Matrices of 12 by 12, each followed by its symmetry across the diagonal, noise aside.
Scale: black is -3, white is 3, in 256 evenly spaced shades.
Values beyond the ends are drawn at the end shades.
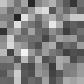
symmetric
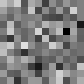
neither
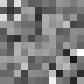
symmetric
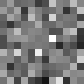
symmetric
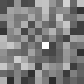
symmetric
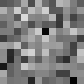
neither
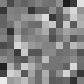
symmetric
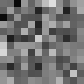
symmetric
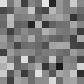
neither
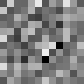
symmetric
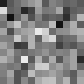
neither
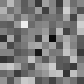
symmetric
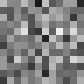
neither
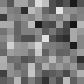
neither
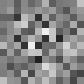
symmetric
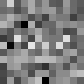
neither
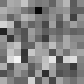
neither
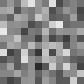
symmetric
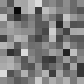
neither
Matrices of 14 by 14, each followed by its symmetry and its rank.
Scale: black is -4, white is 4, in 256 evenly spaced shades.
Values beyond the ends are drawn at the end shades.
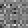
neither, rank three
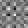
symmetric, rank two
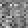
neither, rank three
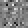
neither, rank three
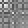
symmetric, rank two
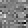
neither, rank three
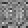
neither, rank three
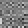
neither, rank three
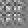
symmetric, rank two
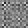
symmetric, rank two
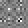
symmetric, rank two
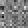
neither, rank three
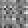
neither, rank three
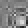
symmetric, rank two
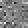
neither, rank three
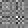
symmetric, rank two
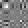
symmetric, rank two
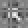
symmetric, rank two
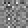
neither, rank three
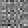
neither, rank three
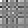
symmetric, rank two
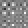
symmetric, rank two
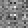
neither, rank three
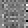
neither, rank three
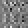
neither, rank three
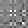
symmetric, rank two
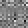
neither, rank three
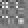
symmetric, rank two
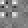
symmetric, rank two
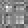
symmetric, rank two
